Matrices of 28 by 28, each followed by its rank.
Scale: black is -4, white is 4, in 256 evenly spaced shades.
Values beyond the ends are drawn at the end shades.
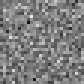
full rank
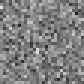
full rank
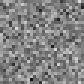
full rank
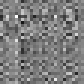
three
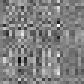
three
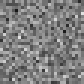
full rank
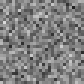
full rank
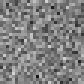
full rank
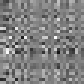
three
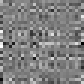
three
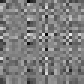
three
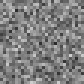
full rank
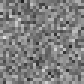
full rank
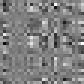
three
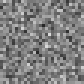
full rank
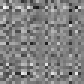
three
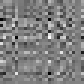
three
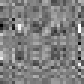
three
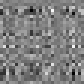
three
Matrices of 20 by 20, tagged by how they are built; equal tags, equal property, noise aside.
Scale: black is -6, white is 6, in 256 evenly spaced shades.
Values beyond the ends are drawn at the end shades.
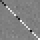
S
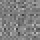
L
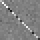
S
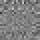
L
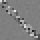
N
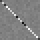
S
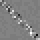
N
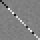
S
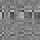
L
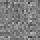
L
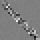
N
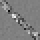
N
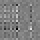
L
